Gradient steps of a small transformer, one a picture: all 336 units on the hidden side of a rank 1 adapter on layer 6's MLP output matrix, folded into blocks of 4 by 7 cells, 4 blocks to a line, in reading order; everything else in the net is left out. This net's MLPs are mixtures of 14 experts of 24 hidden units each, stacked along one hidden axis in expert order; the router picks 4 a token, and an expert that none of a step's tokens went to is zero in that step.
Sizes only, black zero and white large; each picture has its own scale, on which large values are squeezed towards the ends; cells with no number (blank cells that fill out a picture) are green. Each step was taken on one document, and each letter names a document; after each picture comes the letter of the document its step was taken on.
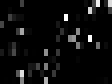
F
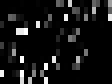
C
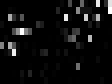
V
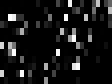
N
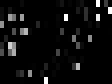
V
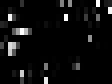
V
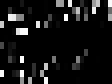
C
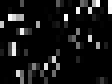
F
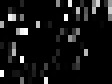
C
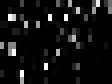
N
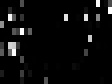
V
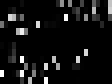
C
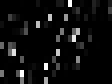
N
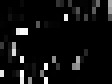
C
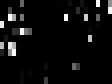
V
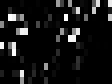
C
